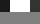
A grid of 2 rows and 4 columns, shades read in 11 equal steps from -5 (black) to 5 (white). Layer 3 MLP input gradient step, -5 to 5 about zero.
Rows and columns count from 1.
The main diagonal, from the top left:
-4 0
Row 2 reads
0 0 0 0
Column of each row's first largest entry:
2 1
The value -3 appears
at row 1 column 4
